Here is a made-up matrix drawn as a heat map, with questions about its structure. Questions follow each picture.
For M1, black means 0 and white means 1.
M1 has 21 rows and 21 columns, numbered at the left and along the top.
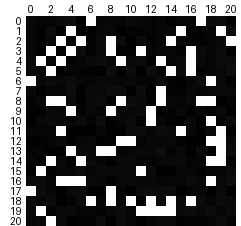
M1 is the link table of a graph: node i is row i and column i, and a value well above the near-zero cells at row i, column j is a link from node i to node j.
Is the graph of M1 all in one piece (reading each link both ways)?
yes
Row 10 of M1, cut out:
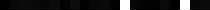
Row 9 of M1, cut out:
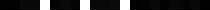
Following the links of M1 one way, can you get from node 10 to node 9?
yes
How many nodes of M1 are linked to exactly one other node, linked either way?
2
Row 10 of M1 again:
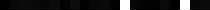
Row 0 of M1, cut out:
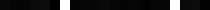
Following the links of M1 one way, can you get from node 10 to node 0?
yes
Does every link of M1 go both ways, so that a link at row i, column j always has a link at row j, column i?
yes
